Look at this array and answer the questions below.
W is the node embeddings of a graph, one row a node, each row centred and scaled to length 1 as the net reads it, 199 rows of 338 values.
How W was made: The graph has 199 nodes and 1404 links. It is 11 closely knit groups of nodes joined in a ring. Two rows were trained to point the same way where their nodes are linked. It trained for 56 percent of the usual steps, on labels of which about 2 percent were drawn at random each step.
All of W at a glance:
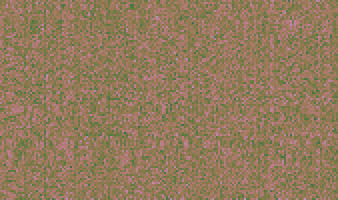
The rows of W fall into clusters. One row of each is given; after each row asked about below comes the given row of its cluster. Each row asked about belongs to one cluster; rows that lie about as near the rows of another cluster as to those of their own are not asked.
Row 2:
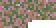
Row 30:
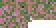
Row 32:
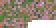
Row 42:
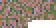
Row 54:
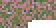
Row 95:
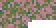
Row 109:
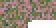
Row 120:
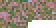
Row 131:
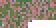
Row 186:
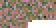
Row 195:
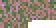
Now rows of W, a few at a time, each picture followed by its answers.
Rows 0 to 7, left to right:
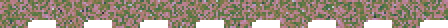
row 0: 109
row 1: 30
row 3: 195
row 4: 109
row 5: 30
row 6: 30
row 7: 109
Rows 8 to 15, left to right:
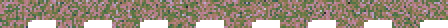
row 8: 109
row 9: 42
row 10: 195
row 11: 32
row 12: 131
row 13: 32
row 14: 2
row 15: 54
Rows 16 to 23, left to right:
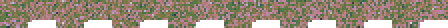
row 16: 32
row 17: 54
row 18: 186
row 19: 32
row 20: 95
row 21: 131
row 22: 131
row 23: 95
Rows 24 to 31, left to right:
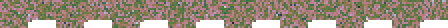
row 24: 2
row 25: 131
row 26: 32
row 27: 95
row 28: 131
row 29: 2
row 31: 131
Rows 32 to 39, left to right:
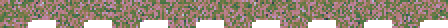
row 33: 2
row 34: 195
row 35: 42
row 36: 30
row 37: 30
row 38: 195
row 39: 120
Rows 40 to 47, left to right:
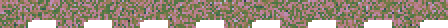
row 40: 109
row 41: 42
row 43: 120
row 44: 195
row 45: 120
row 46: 42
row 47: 54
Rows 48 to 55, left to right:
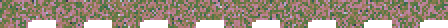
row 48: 95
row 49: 30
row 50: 32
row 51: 186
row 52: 42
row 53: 195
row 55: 30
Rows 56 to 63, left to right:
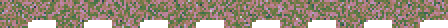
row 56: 42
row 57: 109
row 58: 2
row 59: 109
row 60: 120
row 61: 2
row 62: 195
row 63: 186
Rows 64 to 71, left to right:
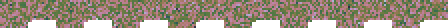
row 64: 30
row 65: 95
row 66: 131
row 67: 109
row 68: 120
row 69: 131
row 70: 42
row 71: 2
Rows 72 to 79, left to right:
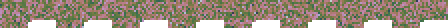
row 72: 30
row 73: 109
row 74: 32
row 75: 195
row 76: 32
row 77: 2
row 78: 120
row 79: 120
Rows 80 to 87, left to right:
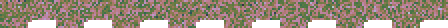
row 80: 32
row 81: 42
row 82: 186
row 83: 95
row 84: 131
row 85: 30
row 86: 30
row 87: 195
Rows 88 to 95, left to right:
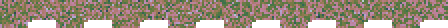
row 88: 95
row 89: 195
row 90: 186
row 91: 120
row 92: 30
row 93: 30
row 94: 2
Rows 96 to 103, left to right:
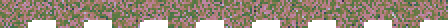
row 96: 54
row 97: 2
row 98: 32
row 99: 32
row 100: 30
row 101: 42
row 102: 131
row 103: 131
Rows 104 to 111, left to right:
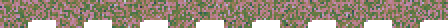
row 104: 195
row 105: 2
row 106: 32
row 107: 109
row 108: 195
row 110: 109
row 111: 195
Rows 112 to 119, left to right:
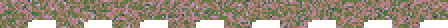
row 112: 109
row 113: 2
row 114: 186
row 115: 54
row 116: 120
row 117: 131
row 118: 120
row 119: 120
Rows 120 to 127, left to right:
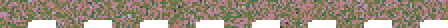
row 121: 54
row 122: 195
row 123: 95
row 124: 32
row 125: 54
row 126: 109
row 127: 131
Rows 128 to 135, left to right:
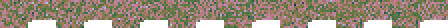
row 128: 2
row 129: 95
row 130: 54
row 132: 32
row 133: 2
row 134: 32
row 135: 32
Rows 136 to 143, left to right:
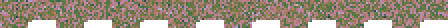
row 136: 120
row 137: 195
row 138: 195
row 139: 30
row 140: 95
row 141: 2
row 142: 2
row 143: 2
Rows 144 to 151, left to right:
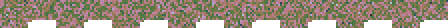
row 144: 42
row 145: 2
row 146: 186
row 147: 2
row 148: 109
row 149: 42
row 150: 54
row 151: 30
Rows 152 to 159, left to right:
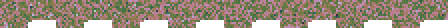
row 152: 30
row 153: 54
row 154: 95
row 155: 54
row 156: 186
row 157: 95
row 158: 54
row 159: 186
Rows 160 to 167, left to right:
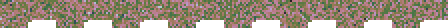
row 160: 30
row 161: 54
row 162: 95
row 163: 54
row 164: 95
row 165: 30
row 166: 42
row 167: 195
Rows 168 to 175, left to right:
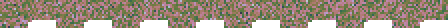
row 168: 32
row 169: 54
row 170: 131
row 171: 131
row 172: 54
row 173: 186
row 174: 109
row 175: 42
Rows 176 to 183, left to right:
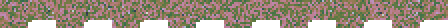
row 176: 120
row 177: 186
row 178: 195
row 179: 54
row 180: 120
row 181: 131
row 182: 32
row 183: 186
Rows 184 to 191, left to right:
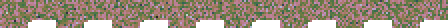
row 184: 30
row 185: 109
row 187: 42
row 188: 109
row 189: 195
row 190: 54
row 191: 131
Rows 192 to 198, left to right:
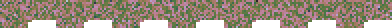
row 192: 54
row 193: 30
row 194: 95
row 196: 195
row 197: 2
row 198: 30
